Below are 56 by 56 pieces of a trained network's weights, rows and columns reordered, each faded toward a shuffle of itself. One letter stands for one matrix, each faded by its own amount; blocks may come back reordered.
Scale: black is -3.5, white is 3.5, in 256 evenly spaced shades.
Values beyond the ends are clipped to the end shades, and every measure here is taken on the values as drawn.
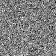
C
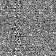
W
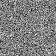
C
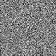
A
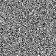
A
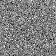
C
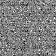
W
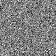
C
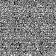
W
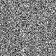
A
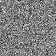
C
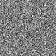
A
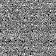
W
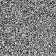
A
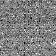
W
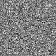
A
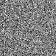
C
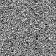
A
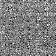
W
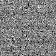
W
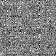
W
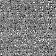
W
